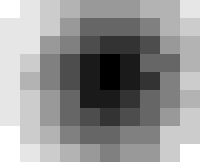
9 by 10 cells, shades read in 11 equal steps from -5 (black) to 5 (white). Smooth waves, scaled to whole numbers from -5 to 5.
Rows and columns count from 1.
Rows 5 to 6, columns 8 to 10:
-3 0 3 / -1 0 2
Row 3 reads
4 4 1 0 -2 -3 -3 -2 1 2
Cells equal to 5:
4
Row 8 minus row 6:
1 0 1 1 3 3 3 1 3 1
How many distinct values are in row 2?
6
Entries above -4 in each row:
10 10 10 7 7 8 10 10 10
